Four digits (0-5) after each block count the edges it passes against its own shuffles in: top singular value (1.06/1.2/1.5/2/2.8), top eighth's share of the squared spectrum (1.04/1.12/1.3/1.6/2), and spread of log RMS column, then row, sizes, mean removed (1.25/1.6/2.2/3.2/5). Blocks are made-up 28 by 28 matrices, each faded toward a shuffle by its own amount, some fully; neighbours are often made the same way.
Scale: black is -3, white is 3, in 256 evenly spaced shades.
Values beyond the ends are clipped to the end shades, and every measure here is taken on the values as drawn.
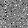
2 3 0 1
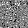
2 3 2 1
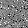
0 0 0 0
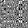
3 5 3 2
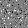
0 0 0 1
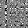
3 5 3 1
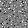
1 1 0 0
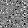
2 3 1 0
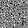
0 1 0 0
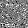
2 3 0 0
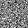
0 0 0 0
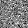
2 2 0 0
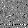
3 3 0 1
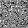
1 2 0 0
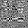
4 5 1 3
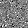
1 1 0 0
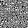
1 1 0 0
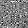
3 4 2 2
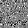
3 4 1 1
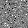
0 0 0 0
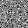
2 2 0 0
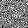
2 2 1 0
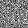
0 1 0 0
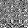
3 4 1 2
